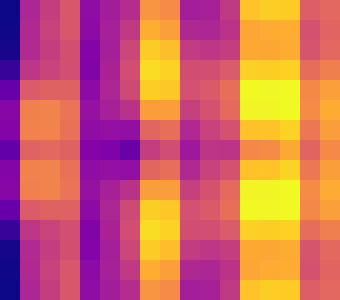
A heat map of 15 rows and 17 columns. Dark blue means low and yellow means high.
Average level on the scale: 60%. Stripes: upright, repeating 3 times. Slope: up to the right. Lone odd cells: none. Mirror symmetry: top to bottom.
